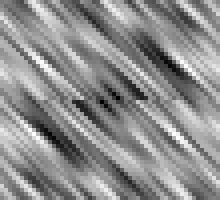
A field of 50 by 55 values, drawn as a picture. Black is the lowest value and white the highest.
The grain runs diagonally down to the right. No single row or column stands out from its neighbours. A half turn leaves it unchanged. No overall slope runs across the table.
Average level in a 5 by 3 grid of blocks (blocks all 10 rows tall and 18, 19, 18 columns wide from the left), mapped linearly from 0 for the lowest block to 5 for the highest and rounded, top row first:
433 | 533 | 303 | 335 | 334
